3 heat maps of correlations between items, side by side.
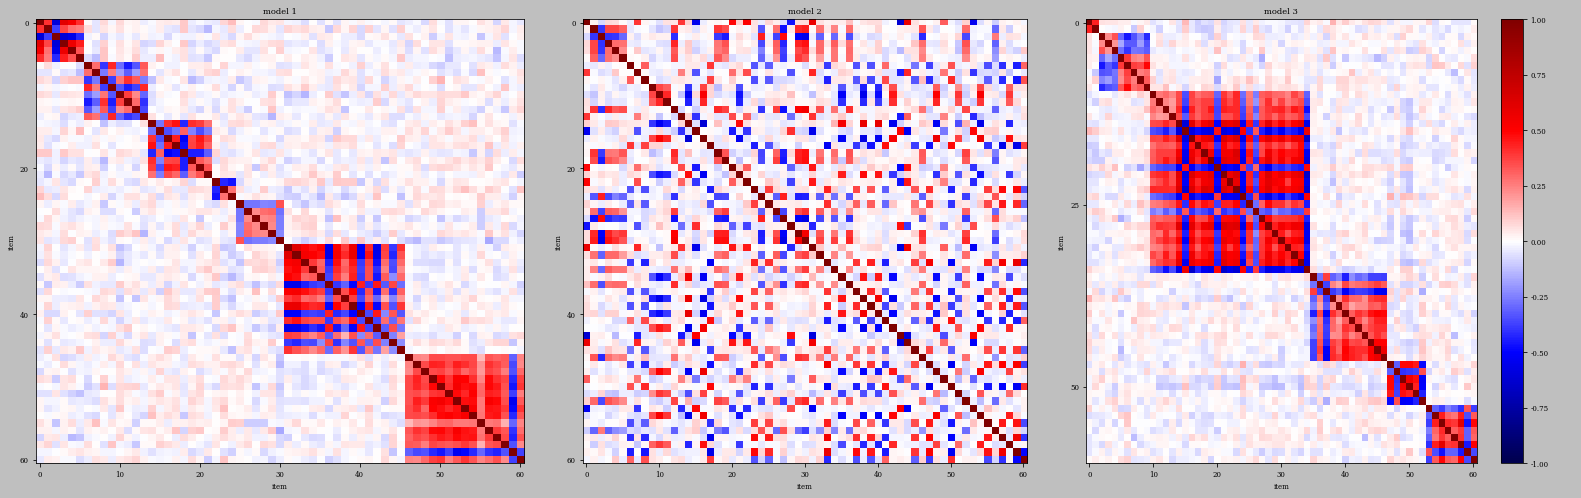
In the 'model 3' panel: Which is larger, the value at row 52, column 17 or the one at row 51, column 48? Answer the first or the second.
the first
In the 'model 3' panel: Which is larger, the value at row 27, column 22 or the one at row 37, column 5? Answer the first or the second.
the first
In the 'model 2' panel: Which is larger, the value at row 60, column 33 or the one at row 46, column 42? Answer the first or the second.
the second
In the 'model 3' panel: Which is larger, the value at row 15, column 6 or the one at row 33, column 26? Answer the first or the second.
the first
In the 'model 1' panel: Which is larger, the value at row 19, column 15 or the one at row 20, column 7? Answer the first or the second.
the second
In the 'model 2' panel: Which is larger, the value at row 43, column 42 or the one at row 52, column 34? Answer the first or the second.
the second
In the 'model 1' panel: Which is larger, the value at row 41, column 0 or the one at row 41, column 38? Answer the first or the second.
the second
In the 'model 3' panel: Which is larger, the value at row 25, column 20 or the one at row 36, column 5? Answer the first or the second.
the second
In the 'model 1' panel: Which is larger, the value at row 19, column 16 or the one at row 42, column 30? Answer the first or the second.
the first
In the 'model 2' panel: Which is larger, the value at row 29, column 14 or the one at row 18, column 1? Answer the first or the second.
the second
